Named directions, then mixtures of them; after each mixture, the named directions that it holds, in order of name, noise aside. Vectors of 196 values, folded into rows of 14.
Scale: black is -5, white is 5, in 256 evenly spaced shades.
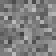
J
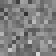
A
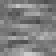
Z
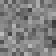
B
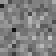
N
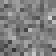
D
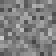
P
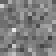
N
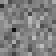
N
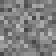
P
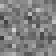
N, P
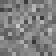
J, P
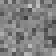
B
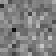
N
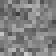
A, B, Z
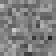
D, N, Z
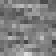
B, Z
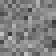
B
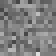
A, Z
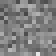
A, Z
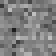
N, Z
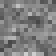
D, N, Z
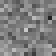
D, P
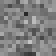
A, P, Z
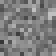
B, D, J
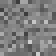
A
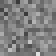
A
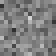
B, N, P
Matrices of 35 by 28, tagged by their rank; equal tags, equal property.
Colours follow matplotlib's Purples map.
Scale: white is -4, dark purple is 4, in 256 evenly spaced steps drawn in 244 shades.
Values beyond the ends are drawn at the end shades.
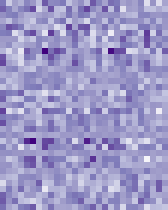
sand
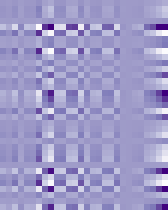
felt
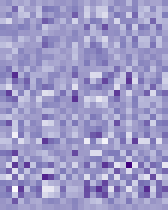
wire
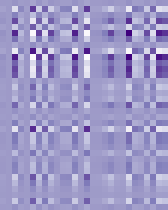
felt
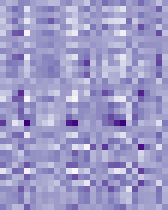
wire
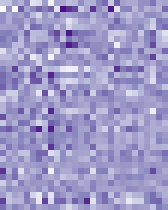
sand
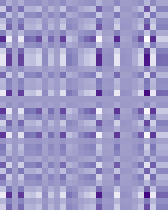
felt
